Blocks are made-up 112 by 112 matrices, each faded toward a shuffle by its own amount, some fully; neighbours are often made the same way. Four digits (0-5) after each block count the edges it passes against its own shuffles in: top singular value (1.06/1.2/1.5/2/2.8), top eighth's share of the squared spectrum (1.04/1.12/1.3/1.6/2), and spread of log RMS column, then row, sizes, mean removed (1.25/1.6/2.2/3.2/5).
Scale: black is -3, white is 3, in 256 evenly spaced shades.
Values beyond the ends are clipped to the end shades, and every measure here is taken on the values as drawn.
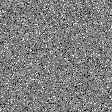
0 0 0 0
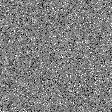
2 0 0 0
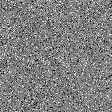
2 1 0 0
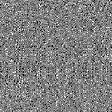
4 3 2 2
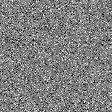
3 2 0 0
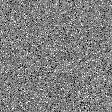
2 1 0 0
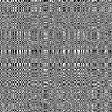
5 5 4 4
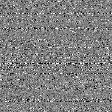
2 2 0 4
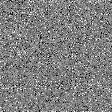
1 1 0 2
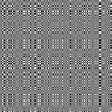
5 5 5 5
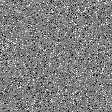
2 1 0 0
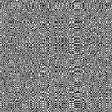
5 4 4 4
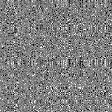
5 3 3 2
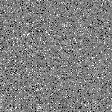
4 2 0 1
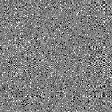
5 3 2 2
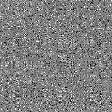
4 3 2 2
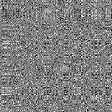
5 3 3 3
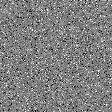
3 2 0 0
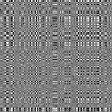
5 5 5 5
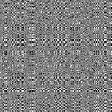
5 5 4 4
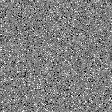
3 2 1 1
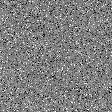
0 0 0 0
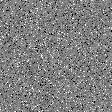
0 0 0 0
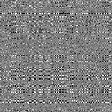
5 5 3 4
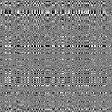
5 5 4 5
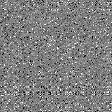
4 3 1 2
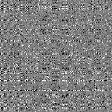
5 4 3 3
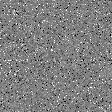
2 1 0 0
